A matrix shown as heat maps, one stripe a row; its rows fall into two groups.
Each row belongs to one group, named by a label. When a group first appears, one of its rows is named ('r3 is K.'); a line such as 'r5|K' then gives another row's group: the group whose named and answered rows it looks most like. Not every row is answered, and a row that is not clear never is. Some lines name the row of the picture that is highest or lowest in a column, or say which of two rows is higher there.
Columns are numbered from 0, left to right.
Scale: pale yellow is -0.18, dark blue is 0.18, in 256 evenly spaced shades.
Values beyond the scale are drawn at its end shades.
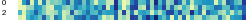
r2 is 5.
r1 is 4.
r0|4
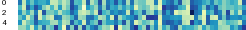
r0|5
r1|5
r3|4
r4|5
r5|4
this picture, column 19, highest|5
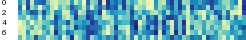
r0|5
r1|5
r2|5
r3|4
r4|4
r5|4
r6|4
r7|5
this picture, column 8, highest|4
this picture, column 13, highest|7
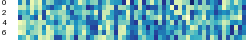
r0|5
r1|4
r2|5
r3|5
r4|4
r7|4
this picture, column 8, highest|1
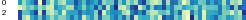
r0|5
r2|5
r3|5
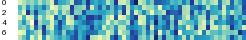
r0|4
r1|5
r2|5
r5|4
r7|4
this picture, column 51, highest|4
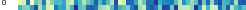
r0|4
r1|4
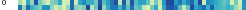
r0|5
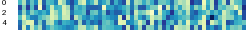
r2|5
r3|5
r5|5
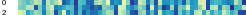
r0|4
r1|4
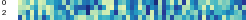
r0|4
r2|4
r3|5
